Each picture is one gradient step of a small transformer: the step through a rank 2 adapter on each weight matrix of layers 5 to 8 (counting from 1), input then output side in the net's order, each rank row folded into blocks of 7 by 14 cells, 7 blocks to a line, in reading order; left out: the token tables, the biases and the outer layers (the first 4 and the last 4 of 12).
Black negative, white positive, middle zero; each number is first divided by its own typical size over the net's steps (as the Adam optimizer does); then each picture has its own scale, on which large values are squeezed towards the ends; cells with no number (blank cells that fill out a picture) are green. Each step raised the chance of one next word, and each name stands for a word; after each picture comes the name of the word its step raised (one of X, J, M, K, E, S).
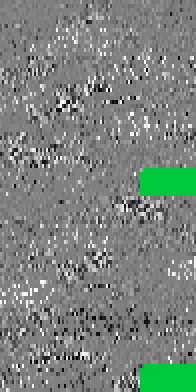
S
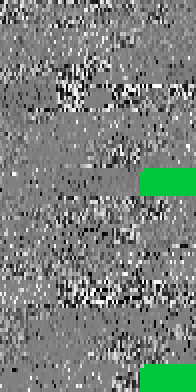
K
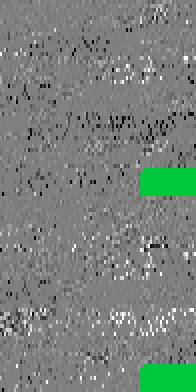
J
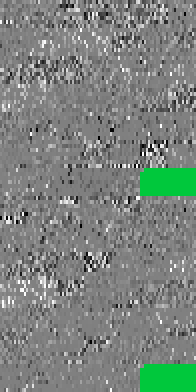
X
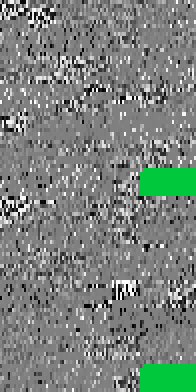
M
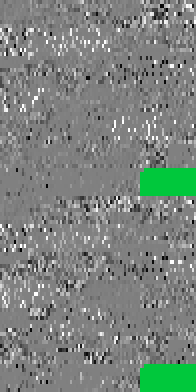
S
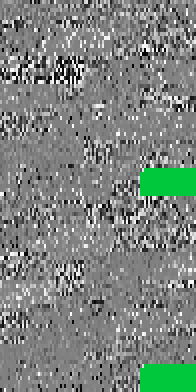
X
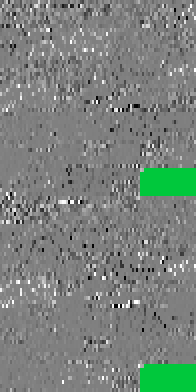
X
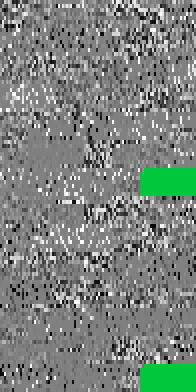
M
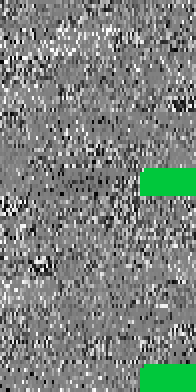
X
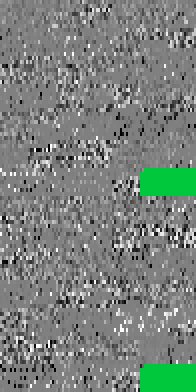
J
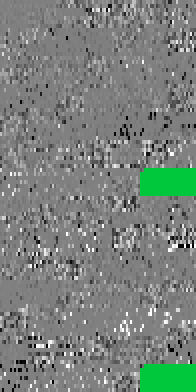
J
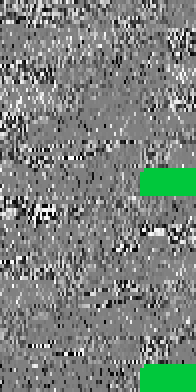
X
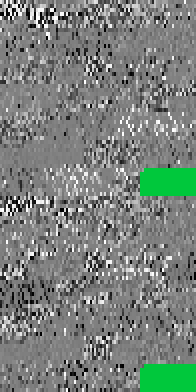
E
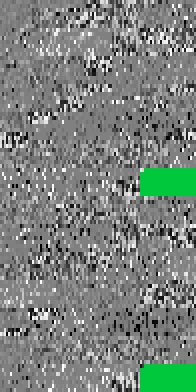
K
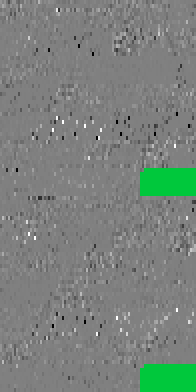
J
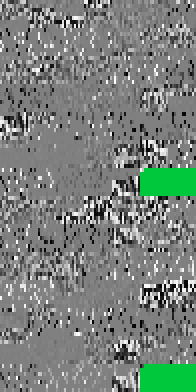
K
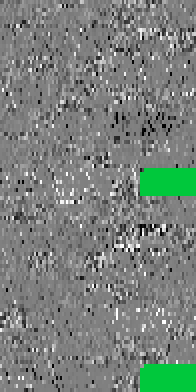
J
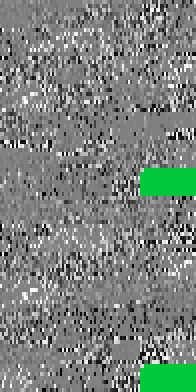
X
